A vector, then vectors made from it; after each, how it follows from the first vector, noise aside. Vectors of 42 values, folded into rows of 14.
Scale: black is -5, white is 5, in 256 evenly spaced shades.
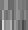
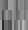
negated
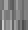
copied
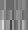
sign-scrambled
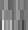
copied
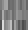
copied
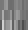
copied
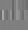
partly zeroed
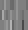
partly zeroed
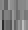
negated
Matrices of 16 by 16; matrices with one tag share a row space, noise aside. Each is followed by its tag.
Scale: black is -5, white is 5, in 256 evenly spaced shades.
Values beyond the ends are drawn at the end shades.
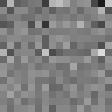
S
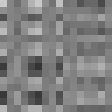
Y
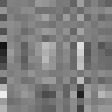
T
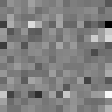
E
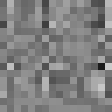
S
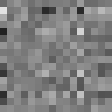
T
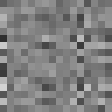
T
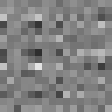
Y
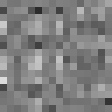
Y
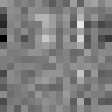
T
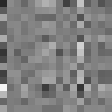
T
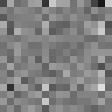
S
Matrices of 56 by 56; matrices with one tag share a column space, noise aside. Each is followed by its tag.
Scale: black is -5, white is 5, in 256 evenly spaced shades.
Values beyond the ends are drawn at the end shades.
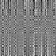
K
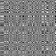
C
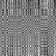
K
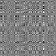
C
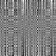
K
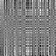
K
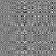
C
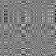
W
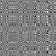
C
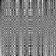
K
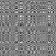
C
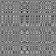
C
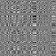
C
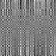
K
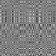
W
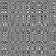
C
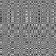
W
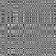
W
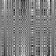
K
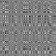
C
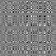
C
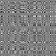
C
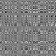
C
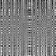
K
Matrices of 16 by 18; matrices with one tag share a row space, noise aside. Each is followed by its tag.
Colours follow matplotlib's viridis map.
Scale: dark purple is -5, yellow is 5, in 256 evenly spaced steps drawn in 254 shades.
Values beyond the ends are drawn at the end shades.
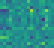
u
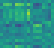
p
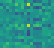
p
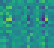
u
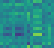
p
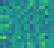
u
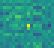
p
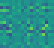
u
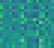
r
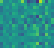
r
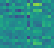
p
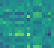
p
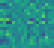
u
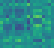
p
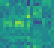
p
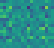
u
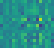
r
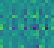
r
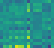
p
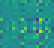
r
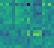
p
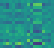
p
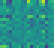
u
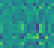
r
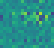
r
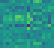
p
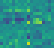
p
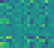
u
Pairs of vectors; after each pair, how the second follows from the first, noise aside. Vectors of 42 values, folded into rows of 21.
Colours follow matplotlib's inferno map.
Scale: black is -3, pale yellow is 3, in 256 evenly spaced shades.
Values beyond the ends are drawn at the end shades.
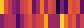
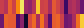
reversed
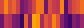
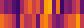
reversed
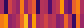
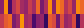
reversed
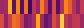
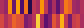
copied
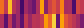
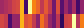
reversed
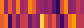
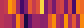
reversed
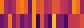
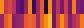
reversed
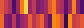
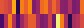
reversed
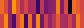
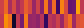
reversed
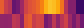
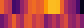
copied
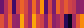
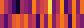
reversed
